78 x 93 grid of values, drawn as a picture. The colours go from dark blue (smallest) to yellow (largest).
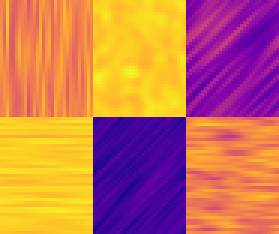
It is made of 2 by 3 panels. Panel 1,1: high, streaked downward. Panel 1,2: very high, blotchy, faint in contrast. Panel 1,3: low, slanting up to the right. Panel 2,1: very high, streaked across, faint in contrast. Panel 2,2: very low, slanting up to the right, faint in contrast. Panel 2,3: high, streaked across.
